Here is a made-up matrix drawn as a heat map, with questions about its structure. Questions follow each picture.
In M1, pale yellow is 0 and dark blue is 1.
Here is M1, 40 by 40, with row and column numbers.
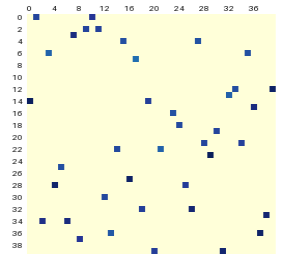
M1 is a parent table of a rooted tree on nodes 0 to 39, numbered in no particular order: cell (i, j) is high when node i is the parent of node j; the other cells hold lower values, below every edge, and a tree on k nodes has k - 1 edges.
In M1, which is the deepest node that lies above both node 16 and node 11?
21
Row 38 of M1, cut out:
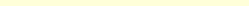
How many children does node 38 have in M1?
0
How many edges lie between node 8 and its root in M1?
7
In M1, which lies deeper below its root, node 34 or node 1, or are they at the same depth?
node 1
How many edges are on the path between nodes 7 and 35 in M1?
3
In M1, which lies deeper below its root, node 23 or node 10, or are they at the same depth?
node 23
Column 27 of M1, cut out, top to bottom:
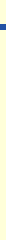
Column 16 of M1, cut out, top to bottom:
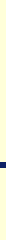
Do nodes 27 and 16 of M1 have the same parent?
no
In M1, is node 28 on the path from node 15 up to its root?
yes
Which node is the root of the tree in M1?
22
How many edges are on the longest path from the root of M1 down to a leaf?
9
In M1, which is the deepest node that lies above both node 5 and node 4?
28
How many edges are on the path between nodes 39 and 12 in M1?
1
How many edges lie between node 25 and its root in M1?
3
